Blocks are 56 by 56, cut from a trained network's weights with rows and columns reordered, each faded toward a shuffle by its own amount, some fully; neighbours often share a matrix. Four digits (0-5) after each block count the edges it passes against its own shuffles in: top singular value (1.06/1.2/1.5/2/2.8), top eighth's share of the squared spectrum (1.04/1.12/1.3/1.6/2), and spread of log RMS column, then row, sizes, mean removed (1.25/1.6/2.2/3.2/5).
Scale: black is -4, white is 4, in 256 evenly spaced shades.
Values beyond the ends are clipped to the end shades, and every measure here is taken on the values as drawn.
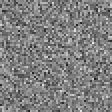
1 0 0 0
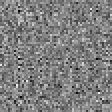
3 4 2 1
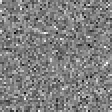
0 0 0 0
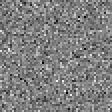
0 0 0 0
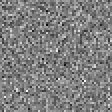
3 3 1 1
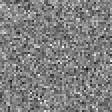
0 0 0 0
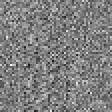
3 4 2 1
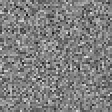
0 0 0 0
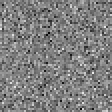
1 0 0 0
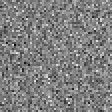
1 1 0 0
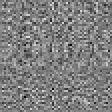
4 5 3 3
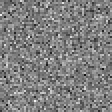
0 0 0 0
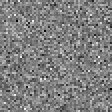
0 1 0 0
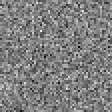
2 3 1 1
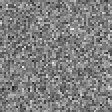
2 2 0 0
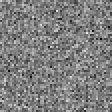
2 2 0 0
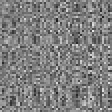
4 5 3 1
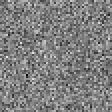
2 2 1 0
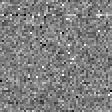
2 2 0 1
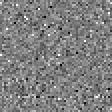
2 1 0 0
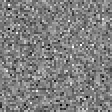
1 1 0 0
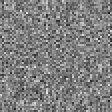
3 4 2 1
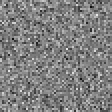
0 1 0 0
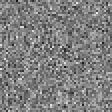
3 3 0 1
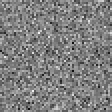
1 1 0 0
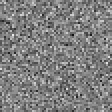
1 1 0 0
